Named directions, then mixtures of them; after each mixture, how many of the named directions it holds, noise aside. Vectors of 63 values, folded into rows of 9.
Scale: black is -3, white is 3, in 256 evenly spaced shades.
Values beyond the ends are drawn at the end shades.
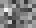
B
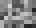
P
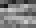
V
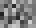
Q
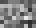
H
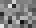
three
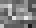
two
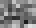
three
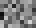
two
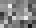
three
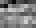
one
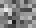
one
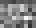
two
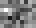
two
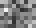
two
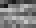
one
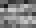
one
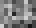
two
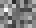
one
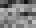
two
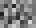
one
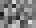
one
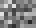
three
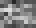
three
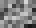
two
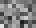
two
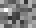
two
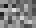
three
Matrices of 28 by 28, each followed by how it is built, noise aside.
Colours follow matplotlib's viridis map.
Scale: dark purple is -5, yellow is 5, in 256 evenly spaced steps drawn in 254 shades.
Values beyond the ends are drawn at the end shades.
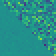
upper triangular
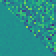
upper triangular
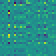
low rank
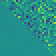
upper triangular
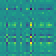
low rank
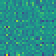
low rank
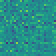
low rank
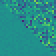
upper triangular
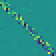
banded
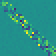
banded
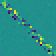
banded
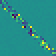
banded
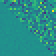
upper triangular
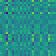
low rank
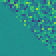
upper triangular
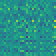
low rank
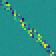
banded
